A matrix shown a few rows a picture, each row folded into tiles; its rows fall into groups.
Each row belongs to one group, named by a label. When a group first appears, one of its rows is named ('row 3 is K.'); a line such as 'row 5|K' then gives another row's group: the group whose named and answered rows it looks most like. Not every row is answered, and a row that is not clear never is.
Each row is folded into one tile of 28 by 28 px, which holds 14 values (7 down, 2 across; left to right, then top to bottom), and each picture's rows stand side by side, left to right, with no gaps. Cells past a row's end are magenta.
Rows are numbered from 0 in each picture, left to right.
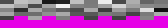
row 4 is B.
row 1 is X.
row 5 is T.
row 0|B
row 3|B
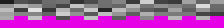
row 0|T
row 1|T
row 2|X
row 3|T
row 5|X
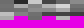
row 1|X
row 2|T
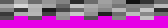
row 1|B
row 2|X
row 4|X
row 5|T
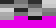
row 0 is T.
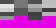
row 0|T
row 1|B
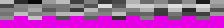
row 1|T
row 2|X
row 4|B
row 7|T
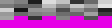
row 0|T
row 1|B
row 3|B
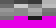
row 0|X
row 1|B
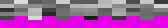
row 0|B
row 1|T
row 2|X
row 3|B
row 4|X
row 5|X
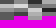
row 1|T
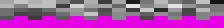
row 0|B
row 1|B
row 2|X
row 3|X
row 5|B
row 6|T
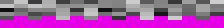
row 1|B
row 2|T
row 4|B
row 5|T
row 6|T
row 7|B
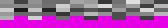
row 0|T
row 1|T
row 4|B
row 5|X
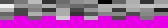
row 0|T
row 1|X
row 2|T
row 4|B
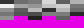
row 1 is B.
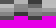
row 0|B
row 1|B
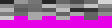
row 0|T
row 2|T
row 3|B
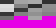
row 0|T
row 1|X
